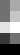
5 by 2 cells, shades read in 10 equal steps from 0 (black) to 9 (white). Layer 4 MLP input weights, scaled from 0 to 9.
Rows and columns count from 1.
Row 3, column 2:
9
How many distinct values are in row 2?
2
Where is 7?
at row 2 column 2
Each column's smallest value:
0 0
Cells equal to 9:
1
